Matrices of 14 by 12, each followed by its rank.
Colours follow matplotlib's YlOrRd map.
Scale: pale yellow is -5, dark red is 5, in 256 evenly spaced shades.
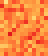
full rank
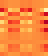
one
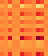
one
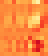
two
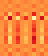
one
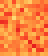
full rank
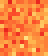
full rank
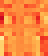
two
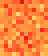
full rank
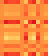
one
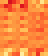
two
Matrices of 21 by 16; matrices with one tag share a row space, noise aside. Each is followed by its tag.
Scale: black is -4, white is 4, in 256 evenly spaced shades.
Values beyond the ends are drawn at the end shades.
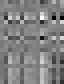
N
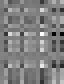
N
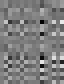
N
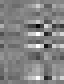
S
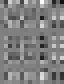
N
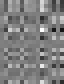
N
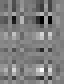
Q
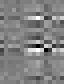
S
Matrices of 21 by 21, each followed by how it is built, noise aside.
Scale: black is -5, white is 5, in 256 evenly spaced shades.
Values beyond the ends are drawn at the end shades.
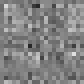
low rank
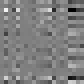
low rank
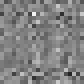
low rank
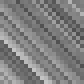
Toeplitz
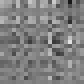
low rank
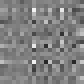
low rank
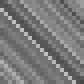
Toeplitz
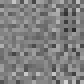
low rank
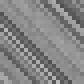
Toeplitz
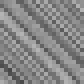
Toeplitz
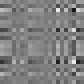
low rank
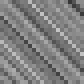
Toeplitz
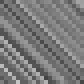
Toeplitz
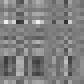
low rank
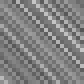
Toeplitz
